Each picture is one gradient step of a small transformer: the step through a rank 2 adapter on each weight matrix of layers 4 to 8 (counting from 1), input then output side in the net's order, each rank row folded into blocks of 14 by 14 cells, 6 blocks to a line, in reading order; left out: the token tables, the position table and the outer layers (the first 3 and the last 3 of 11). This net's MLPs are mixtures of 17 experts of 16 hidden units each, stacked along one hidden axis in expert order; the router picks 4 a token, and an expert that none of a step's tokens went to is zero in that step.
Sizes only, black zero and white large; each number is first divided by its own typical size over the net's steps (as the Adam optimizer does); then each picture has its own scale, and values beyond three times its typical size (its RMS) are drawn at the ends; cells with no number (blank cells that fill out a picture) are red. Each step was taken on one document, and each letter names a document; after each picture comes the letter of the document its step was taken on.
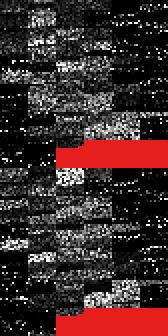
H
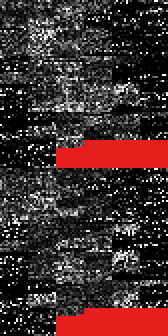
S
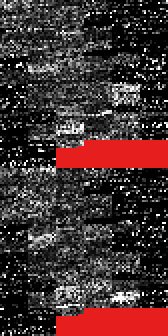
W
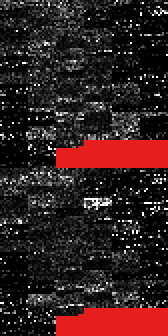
S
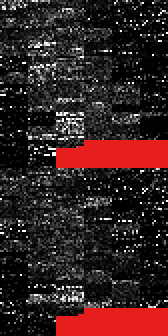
S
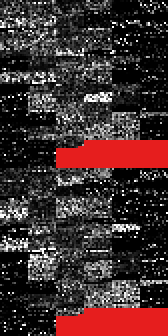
H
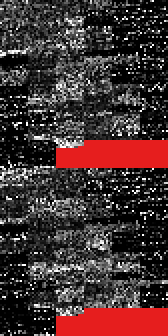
W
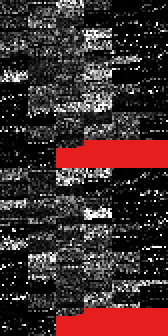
H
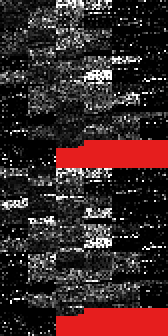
H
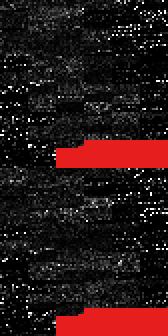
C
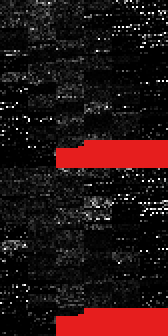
C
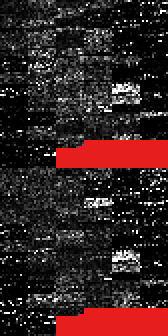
S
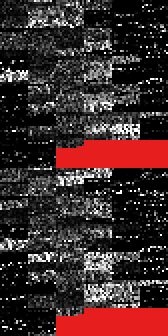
H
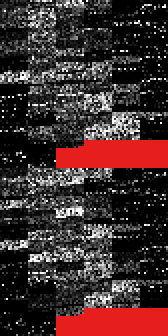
H
